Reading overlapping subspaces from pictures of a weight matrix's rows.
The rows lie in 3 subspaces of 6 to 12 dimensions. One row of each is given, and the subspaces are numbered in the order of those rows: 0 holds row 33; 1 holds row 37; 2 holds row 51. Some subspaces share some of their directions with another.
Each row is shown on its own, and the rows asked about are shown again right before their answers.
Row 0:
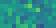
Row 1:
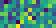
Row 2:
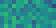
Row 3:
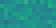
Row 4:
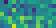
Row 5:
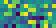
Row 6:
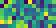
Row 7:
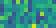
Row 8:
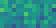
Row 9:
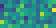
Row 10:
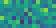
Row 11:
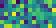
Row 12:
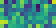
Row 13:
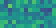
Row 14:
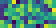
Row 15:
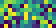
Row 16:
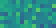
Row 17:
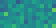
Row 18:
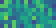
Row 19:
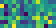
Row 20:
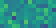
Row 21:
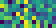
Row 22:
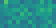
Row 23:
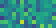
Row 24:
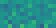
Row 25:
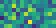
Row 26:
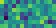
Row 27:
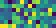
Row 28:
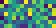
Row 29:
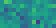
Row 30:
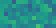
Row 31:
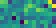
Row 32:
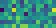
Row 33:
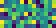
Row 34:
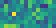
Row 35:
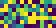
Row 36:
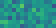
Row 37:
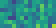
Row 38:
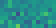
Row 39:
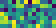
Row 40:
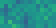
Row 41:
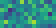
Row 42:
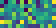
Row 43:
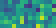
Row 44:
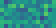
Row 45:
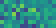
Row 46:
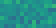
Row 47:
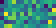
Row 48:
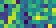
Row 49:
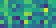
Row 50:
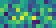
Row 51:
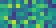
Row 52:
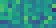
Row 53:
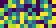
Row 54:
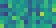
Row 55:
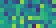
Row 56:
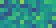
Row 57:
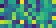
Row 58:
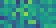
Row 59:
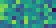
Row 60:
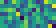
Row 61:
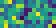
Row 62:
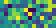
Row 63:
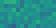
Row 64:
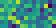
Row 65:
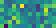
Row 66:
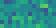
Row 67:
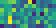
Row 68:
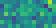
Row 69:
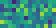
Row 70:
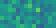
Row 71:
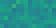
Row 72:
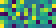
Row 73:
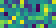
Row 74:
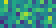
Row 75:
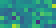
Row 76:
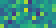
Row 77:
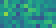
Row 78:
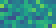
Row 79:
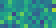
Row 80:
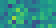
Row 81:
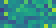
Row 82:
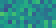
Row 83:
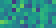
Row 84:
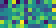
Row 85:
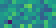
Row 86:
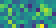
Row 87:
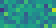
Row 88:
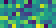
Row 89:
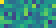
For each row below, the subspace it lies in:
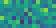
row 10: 1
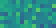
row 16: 0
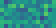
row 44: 2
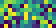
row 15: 2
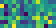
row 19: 1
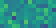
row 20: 1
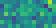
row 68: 1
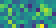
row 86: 2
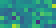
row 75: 1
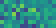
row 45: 1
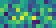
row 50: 2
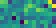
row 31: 1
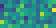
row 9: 1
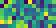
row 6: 1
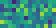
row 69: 1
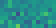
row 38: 1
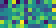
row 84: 0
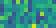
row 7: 1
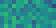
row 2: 1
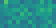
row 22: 2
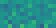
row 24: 2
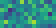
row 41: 2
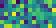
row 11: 1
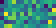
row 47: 1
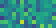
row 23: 0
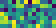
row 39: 2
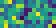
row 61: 1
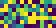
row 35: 2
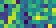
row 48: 1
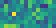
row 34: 1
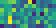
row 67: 1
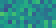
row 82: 2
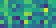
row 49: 1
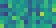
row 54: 1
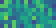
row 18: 2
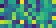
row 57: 0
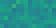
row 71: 1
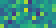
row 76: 1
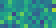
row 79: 1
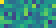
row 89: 1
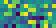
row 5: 1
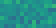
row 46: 1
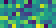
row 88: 2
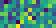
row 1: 1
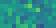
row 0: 0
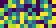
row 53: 1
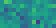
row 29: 1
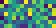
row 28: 1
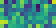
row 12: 2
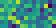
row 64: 1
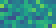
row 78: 1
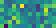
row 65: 2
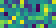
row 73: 2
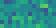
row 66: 1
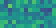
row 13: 2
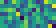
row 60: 2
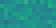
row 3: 1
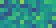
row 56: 0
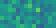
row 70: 0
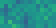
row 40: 1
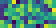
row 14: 0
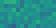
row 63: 1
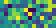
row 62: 2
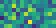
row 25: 1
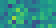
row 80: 2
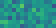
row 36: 1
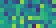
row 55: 2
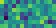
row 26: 1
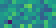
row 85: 2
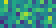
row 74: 2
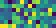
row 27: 1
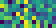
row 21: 1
